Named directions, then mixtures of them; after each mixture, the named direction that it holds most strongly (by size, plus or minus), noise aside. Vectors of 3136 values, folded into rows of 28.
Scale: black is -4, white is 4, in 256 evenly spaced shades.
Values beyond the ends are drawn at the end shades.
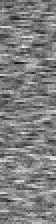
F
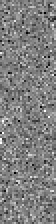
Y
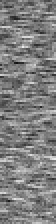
F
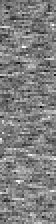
F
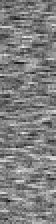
F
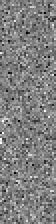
Y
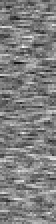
F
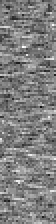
F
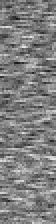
F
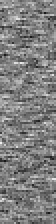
F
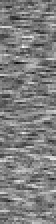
F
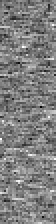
F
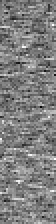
F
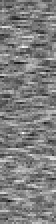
F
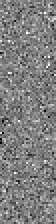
Y
